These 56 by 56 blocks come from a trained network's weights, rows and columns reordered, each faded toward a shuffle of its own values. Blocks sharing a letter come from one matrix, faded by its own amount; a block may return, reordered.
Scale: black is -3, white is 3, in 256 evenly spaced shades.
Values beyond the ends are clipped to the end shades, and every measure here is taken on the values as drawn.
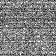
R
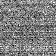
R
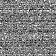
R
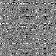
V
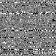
V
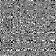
V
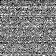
R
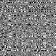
V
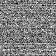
R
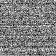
R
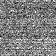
R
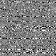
V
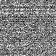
R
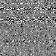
V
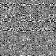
V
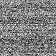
R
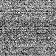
R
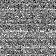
R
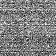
R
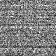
R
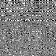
V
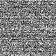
R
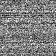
R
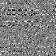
V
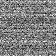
R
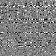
V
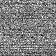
R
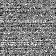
R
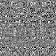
V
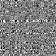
V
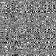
V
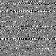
V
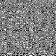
V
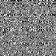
V
